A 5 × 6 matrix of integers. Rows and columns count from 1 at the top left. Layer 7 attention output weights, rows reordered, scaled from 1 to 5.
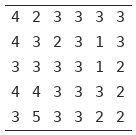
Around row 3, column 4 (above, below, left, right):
3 3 3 1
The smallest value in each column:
3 2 2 3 1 2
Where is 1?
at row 2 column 5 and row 3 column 5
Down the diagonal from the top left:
4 3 3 3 2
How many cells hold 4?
4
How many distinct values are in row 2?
4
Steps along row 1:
down up same same same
